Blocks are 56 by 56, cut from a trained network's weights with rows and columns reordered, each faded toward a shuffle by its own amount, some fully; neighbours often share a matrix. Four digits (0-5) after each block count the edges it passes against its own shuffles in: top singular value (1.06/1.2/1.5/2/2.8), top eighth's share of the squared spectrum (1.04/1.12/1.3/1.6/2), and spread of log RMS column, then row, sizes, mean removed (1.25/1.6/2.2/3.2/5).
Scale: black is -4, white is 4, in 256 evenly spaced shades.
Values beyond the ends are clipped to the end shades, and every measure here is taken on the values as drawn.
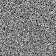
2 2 0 0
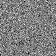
0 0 0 0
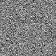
3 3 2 1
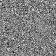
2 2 0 0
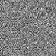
3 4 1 2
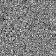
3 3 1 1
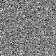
2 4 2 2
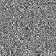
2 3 1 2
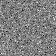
0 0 0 0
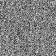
2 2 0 0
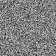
0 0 0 0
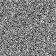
0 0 0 0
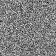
0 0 0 0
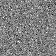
1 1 0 0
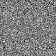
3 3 1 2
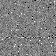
2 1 0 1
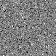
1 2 0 0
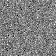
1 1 0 0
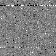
3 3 0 1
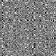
3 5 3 2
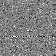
2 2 0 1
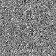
2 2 1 0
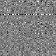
3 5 1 2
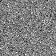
1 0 0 0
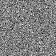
1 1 0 0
